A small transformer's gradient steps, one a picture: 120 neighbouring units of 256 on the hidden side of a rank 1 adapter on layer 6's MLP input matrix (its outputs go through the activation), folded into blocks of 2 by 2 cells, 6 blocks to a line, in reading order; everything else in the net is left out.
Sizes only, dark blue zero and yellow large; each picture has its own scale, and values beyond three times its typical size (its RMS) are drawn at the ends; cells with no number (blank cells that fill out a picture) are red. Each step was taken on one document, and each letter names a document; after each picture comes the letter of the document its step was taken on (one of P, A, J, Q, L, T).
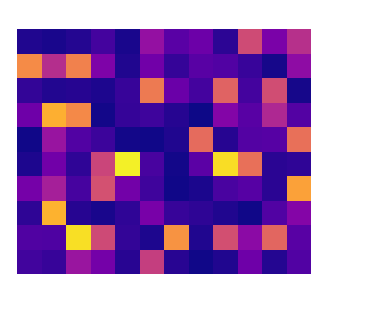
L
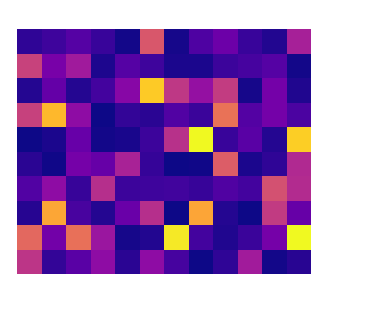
L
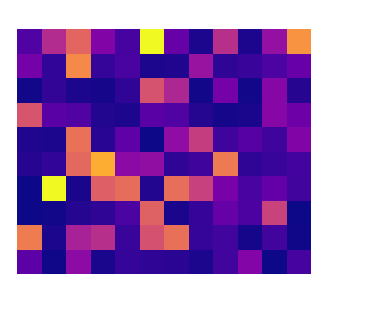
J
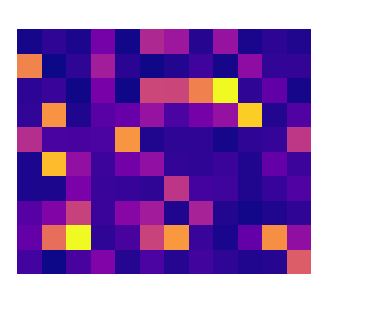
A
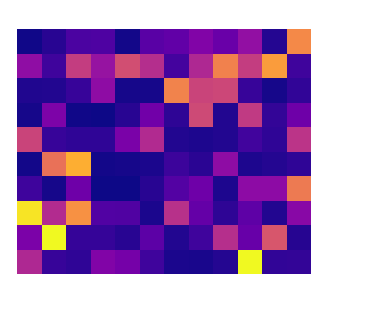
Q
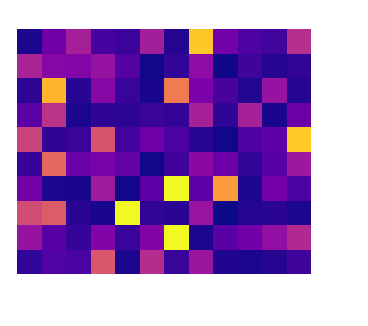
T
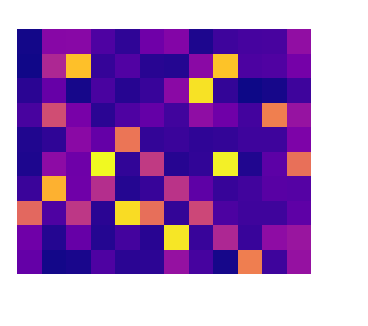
T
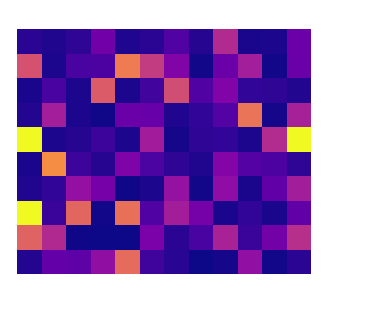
Q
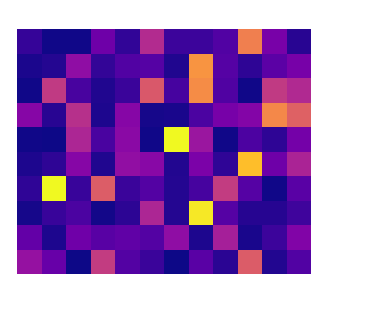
J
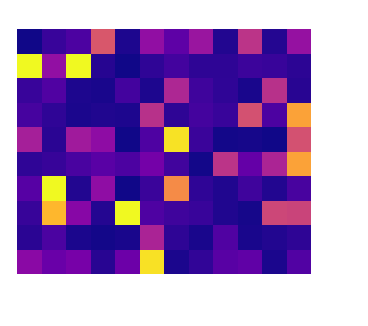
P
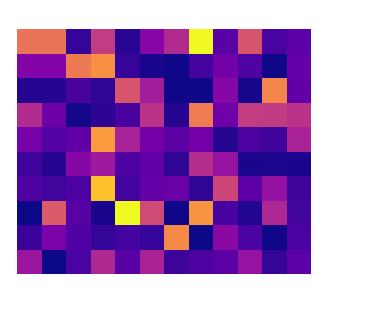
P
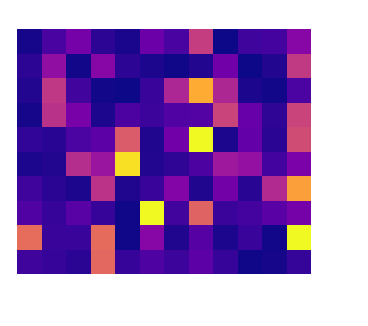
J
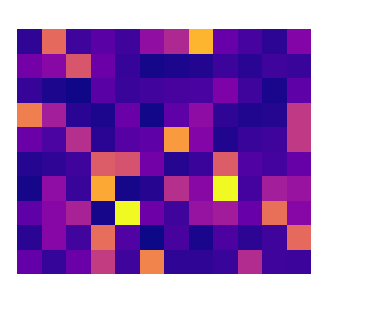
P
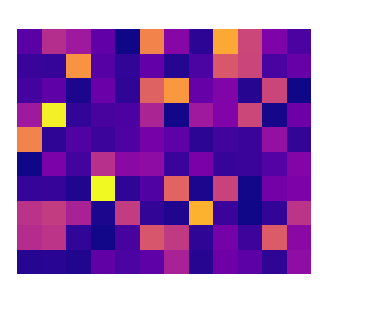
T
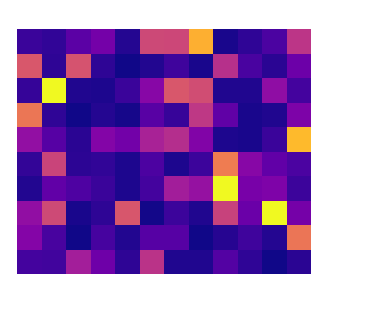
P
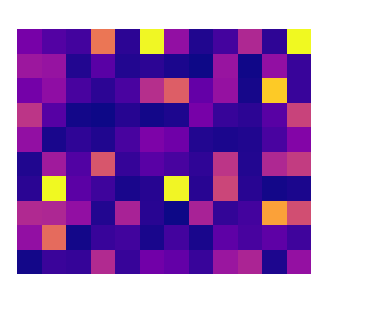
P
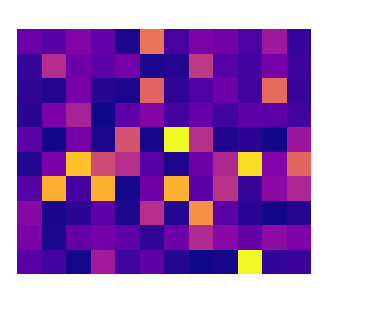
J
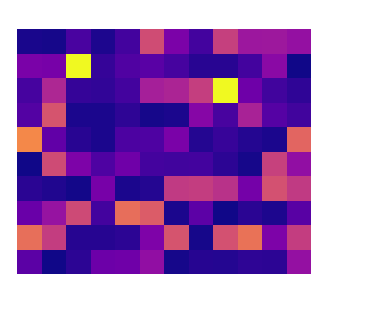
A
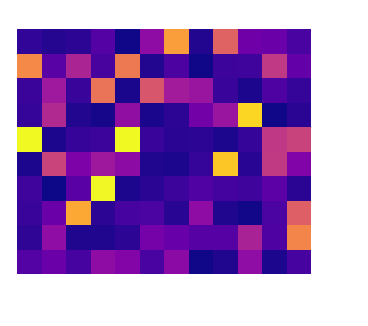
Q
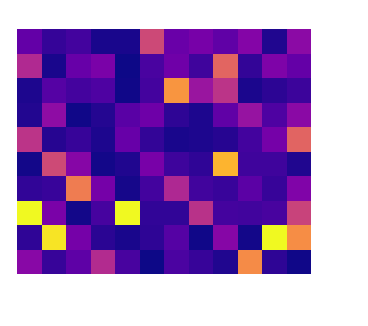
Q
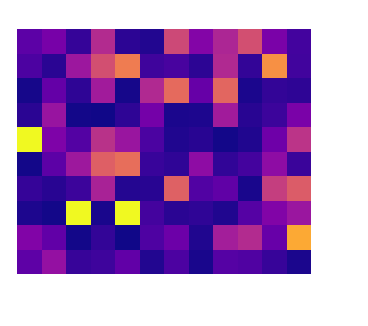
Q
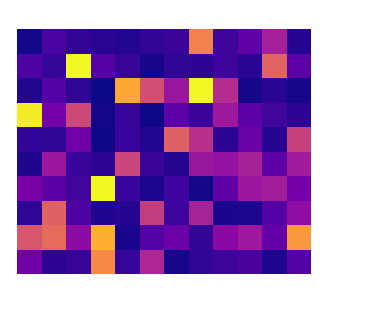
L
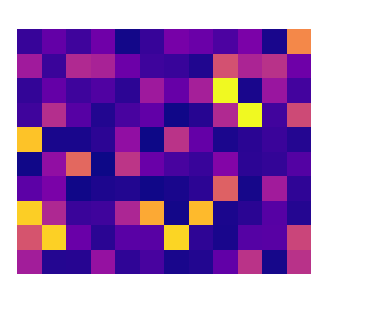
A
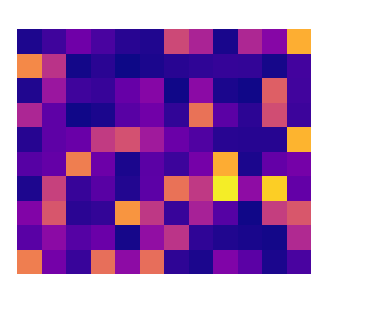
P
